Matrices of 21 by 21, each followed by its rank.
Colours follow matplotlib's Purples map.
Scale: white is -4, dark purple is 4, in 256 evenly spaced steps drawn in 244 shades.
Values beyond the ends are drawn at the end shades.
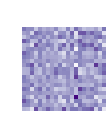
three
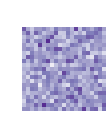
full rank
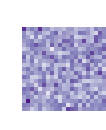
full rank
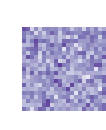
full rank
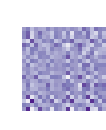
three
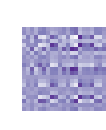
two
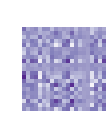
three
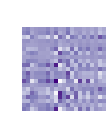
two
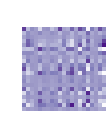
two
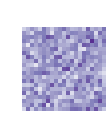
full rank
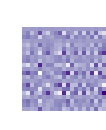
two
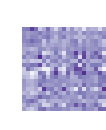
three
